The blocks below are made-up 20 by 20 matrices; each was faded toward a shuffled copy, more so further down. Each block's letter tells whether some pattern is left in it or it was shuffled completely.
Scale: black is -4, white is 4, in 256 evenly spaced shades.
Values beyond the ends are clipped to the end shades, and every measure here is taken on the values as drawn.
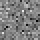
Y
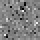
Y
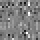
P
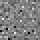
Y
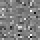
P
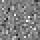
Y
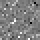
Y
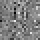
P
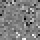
Y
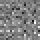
P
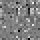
P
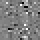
P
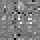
P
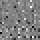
P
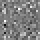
P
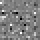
P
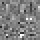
P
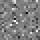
P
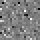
Y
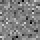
Y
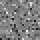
Y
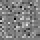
P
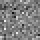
Y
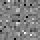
P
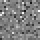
Y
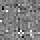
P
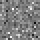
Y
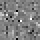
P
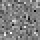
Y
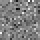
Y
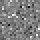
Y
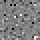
Y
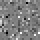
P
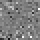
P
